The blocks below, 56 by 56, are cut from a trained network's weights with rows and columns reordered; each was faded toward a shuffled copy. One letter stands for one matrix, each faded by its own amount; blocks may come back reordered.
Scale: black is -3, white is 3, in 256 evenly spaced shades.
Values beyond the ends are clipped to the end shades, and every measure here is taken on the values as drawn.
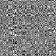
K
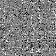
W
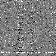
W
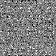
W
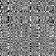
K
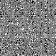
W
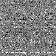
W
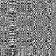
K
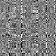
K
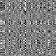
K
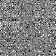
W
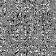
W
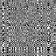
K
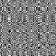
K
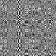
K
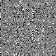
W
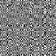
K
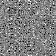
W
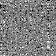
W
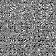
W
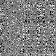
W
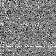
W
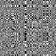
K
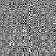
K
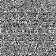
W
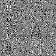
W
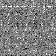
W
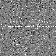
W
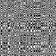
K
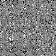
W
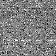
W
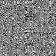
W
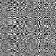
K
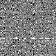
W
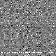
W
